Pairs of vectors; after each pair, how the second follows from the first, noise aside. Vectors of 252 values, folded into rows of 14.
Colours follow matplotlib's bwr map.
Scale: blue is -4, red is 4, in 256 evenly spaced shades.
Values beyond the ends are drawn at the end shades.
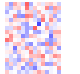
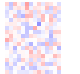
shrunk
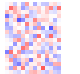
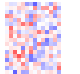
shuffled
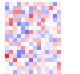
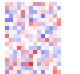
shuffled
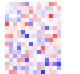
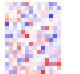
negated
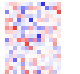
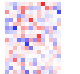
negated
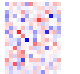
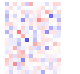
shrunk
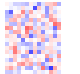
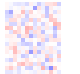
shrunk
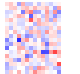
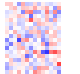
copied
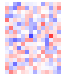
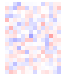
shrunk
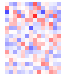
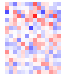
copied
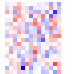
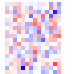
copied
